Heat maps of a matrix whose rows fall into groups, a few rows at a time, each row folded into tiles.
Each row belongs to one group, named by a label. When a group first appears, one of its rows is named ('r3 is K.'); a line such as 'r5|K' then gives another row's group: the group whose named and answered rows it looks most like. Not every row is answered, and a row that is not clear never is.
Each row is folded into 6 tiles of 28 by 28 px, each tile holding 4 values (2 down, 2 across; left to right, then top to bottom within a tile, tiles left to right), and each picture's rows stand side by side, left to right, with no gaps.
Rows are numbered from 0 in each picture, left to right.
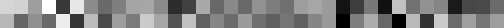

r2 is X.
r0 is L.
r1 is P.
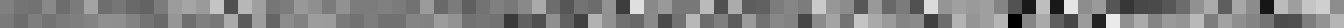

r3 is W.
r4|P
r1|L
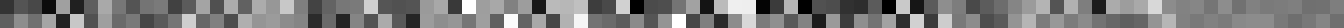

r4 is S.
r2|W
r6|P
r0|X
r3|S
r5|X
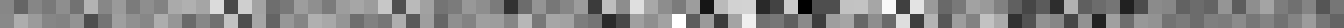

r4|S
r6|X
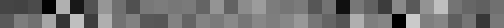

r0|X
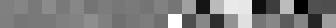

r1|S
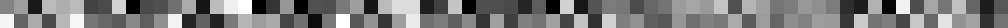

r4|L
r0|S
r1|S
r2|S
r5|X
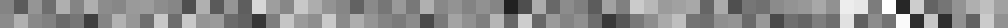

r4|L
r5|L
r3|P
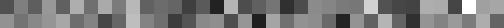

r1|X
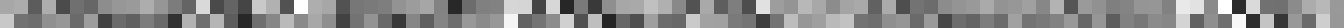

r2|X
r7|L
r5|L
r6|L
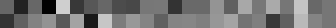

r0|X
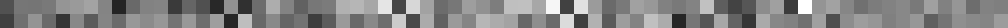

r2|L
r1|X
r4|W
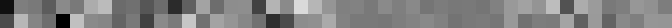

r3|L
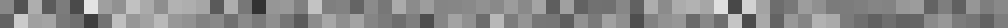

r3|P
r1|P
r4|L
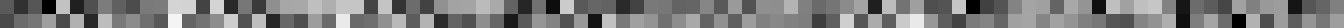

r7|X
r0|X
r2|L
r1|L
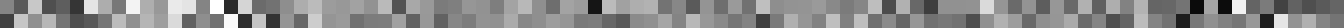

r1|L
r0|W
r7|X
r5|P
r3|P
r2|L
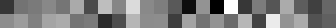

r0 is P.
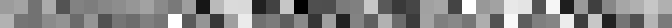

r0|L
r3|L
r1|S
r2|W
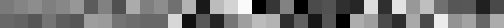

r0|W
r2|X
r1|S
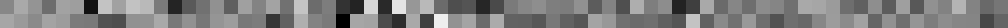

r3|W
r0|P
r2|X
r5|X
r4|P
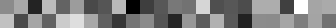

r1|W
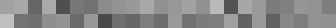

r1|L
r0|L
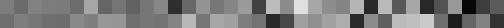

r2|S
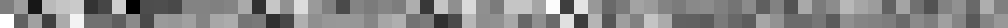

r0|S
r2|P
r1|P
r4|W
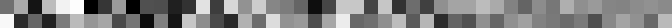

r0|S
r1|X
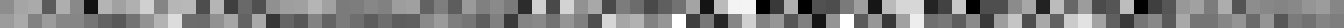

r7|L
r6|S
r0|P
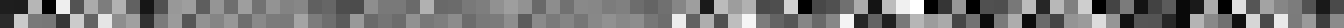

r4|S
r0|X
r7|X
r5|S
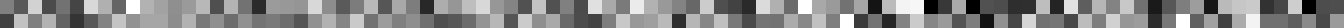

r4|W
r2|P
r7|S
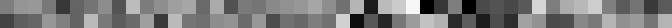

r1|L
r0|W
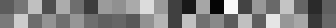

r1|X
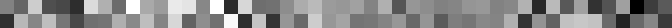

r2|L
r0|W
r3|S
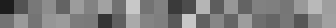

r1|P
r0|P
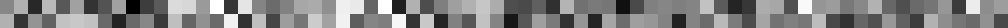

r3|X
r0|S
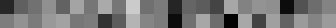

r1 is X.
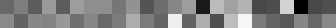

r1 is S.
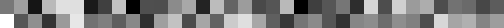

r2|X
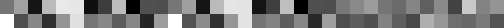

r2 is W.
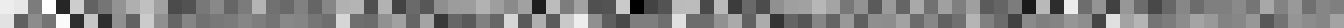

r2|L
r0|L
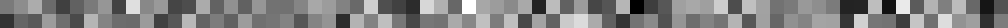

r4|L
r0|W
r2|W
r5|X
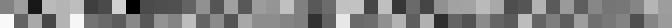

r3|P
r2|L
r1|X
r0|S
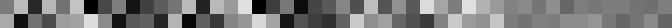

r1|S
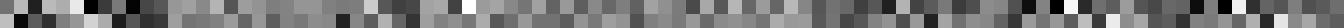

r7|X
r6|X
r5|X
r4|X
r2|W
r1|L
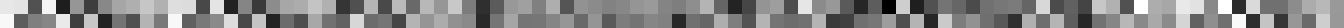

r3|L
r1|L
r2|X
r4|W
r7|L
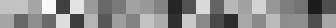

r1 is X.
